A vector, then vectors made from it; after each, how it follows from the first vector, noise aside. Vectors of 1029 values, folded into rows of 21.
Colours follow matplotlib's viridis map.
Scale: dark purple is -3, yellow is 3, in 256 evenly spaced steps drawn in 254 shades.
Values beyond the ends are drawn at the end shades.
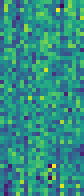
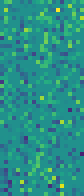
partly zeroed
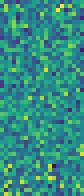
sign-scrambled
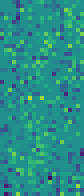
partly zeroed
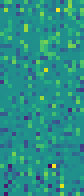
partly zeroed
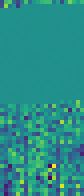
partly zeroed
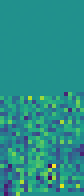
partly zeroed
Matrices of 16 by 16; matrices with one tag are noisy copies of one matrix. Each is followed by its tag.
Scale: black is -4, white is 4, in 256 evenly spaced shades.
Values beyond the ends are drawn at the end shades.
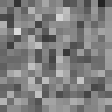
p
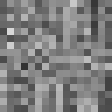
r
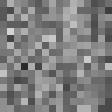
r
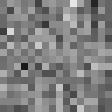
r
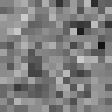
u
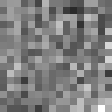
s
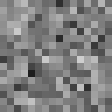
u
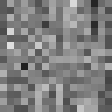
r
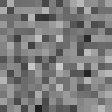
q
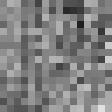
s
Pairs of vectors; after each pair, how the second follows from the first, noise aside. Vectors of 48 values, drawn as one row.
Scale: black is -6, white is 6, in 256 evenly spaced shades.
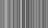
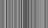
sign-scrambled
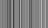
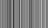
copied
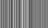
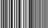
scaled up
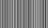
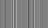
partly zeroed
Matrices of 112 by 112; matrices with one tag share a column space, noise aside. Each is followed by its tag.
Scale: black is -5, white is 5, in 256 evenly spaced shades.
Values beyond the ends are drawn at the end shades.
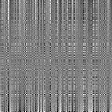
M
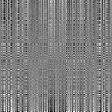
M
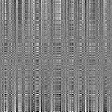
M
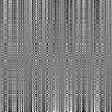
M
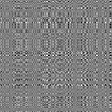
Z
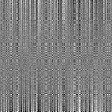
M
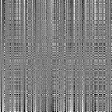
M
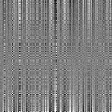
M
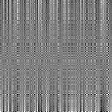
M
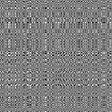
Z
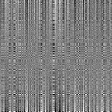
M
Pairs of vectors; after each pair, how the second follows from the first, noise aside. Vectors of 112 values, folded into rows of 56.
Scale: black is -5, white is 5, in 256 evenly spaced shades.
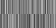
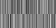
reversed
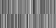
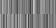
negated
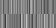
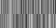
shuffled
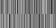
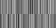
shuffled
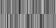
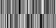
scaled up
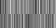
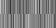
negated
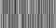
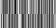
scaled up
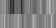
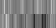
reversed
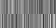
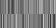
negated
